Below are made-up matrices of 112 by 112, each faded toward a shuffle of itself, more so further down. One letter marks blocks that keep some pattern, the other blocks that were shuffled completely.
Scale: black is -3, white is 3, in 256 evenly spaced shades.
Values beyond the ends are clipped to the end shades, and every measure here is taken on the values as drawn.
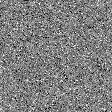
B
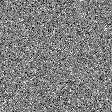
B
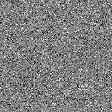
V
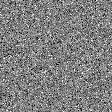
B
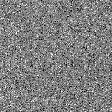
V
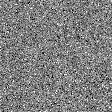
B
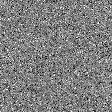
B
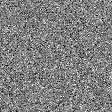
B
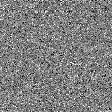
V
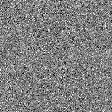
V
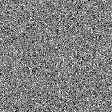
V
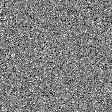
B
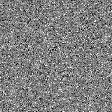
V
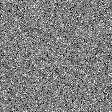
B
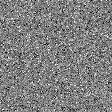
B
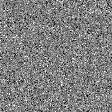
V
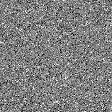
V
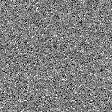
V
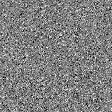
V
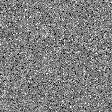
V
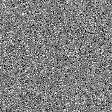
V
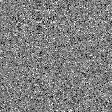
V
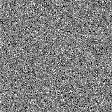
V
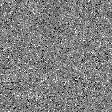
V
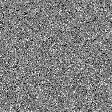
V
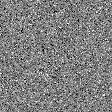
B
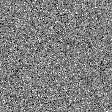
B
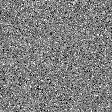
B
